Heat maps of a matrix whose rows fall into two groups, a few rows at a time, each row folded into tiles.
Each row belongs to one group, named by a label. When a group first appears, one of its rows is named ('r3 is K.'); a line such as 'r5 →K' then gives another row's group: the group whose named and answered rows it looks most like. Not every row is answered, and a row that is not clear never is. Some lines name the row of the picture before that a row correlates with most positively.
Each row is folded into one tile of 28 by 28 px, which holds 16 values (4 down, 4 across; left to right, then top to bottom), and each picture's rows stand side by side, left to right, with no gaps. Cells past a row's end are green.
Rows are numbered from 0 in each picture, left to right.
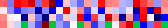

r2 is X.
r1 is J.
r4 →J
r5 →J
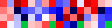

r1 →J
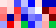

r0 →J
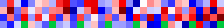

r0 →X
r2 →X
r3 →X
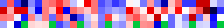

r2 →J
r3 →X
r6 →X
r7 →X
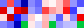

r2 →X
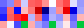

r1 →X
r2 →X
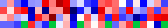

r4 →J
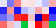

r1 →J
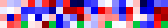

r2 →X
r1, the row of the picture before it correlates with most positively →1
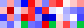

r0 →X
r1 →J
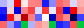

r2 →J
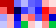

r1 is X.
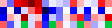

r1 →X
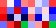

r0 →J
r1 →J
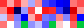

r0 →X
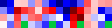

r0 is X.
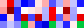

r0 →X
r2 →X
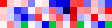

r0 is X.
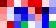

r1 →X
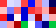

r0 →J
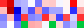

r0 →X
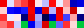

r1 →J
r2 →J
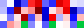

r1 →X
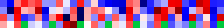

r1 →X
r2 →J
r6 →X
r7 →X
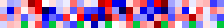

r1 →X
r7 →J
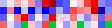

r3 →X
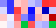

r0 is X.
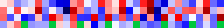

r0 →J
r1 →X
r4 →X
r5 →X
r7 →X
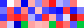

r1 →J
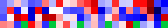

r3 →X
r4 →J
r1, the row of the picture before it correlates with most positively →2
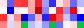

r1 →X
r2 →J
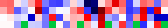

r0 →X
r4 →X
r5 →J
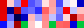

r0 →J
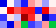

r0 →X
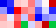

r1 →J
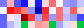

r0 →X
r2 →J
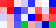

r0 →X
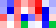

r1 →X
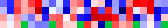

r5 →X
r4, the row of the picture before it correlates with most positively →0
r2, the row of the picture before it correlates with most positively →0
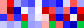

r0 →X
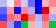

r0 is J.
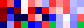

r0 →J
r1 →J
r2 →X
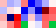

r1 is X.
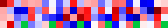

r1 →J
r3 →J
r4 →J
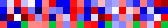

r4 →X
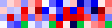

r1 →X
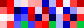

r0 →X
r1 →J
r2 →J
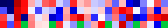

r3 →J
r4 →J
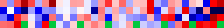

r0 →J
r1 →J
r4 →J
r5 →X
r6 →J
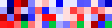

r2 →X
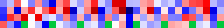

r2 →X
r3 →X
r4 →X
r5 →X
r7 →X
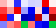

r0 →J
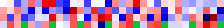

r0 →J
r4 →J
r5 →J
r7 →J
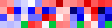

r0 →X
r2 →X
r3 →X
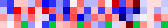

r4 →J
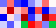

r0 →X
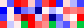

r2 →X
